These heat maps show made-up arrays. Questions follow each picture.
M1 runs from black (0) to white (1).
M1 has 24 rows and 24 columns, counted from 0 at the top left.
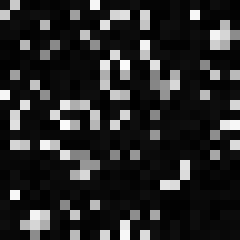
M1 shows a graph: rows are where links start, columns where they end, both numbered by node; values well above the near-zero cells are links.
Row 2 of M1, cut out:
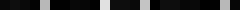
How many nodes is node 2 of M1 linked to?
4
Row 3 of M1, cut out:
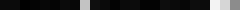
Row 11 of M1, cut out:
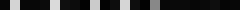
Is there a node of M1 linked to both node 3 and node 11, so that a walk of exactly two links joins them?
no
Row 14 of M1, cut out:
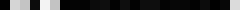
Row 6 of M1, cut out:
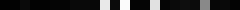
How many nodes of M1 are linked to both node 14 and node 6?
0
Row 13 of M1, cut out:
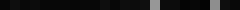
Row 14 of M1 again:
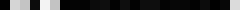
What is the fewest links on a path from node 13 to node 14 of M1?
3
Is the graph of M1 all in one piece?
yes
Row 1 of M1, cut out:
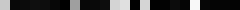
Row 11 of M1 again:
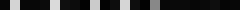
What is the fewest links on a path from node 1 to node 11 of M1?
1
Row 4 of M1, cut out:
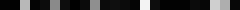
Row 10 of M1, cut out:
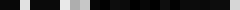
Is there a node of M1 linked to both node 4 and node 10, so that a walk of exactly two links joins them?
yes
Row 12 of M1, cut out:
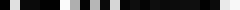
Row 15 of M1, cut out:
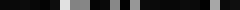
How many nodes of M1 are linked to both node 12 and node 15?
3
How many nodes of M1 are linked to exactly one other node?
1
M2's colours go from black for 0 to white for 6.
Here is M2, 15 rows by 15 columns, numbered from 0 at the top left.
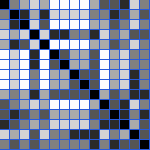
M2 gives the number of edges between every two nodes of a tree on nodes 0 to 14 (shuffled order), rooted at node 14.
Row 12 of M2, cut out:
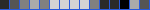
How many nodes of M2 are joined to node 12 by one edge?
3
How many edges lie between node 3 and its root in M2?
2
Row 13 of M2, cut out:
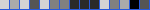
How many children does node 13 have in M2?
2
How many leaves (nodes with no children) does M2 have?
8
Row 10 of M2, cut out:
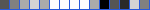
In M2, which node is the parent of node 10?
12
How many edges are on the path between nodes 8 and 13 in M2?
1
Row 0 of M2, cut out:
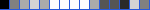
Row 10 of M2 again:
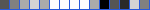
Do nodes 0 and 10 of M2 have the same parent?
yes
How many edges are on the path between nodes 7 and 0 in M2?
6
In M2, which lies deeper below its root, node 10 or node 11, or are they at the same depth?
node 10
